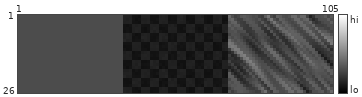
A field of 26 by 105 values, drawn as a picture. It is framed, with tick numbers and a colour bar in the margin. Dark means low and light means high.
It is made of 1 by 3 panels. Panel 1,1: low, flat. Panel 1,2: very low, checkered, faint in contrast. Panel 1,3: low, slanting down to the right.
